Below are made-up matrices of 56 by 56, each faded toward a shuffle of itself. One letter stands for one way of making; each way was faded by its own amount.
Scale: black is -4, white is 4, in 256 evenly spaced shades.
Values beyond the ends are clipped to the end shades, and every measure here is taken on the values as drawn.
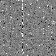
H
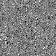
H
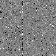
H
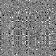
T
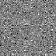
T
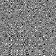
T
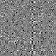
T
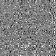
T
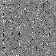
H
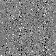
H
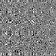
T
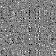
T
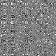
T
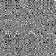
T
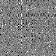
T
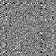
T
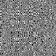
T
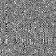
T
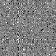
T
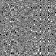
T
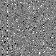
H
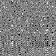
T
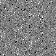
H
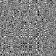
T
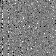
H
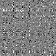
T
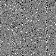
H
